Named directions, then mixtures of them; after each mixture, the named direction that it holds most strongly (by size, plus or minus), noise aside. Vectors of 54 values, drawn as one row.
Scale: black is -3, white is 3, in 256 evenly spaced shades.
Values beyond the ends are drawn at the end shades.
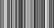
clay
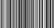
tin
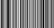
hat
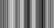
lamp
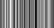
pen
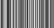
hat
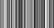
clay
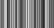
clay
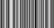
pen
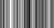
lamp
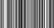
clay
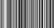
tin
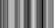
lamp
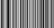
hat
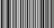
hat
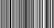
tin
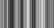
lamp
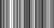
lamp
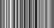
pen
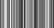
clay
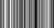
pen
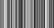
clay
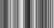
lamp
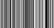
clay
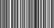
tin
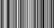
hat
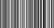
tin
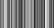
clay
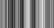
lamp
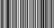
hat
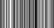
pen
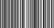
tin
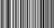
hat
